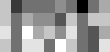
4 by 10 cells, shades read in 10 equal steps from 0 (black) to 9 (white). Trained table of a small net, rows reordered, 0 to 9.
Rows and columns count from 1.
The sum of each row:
40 55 60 62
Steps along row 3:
down up down up down up down down up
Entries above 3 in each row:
8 9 9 9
